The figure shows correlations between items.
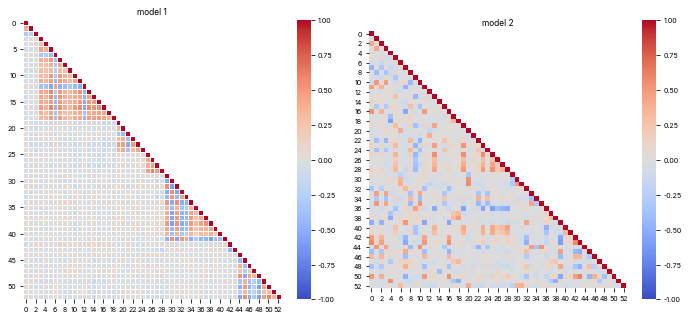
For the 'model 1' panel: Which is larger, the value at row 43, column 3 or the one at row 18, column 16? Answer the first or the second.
the second
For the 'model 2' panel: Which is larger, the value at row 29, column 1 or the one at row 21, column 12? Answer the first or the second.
the second
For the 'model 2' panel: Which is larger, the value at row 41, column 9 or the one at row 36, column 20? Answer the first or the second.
the second
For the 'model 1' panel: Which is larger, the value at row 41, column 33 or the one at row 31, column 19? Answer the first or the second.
the first
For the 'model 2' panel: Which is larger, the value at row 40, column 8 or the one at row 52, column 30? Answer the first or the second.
the second
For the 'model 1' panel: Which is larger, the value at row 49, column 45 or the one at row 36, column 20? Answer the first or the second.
the first
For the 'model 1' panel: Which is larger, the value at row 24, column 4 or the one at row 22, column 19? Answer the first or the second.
the second
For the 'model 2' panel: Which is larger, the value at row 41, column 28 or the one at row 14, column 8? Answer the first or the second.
the first
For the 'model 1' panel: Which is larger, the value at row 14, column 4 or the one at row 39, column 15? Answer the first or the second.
the first
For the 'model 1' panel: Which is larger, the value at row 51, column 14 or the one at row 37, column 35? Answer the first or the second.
the second
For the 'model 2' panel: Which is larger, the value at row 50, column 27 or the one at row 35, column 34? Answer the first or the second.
the first
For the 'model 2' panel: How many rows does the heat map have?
53
